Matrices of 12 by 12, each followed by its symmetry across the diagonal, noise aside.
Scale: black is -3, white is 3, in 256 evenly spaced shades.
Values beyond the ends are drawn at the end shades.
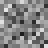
symmetric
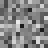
neither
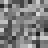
antisymmetric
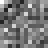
symmetric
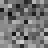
neither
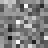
neither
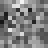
antisymmetric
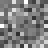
symmetric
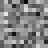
neither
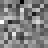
antisymmetric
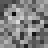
symmetric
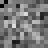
symmetric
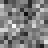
antisymmetric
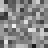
neither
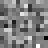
antisymmetric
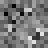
symmetric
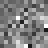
symmetric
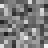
neither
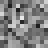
neither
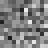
neither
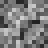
symmetric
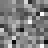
antisymmetric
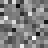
antisymmetric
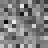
antisymmetric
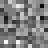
antisymmetric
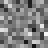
antisymmetric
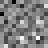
symmetric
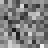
neither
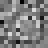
symmetric
